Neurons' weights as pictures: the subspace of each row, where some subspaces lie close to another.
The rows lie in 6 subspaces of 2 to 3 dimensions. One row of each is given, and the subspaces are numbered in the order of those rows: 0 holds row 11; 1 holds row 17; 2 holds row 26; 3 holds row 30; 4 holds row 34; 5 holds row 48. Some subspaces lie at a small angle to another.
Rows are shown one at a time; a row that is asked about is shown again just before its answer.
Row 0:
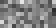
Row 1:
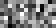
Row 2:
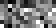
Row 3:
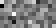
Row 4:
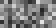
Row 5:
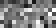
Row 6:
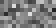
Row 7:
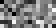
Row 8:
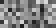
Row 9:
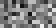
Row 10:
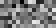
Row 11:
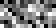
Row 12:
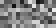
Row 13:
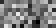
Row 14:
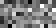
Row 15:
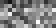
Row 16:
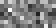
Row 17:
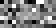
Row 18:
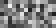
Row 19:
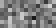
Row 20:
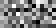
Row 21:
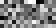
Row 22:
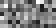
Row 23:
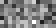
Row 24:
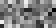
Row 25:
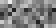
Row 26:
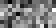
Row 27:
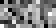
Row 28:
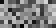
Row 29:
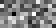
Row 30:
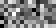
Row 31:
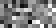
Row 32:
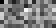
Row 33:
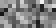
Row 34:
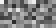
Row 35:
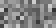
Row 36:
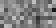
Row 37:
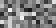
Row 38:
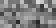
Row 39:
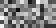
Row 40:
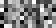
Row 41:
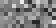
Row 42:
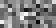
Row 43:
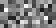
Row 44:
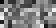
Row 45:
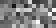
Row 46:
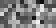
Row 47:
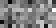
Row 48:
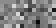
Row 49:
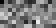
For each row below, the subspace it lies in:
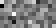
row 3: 4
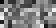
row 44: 3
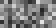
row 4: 2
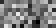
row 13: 5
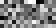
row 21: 1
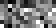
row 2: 1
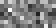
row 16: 0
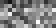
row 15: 2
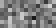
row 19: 4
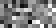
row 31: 4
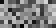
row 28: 5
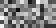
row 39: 3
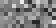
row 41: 3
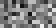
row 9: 4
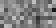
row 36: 5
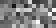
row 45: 3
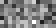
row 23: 2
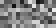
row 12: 1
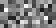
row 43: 5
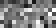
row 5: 3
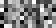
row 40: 5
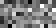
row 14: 2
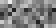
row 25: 2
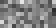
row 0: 2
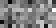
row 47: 2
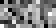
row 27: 0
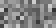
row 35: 5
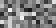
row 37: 4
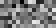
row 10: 1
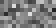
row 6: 1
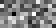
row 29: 4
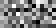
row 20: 3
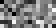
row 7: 4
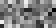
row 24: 1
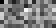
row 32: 5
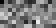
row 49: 2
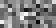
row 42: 4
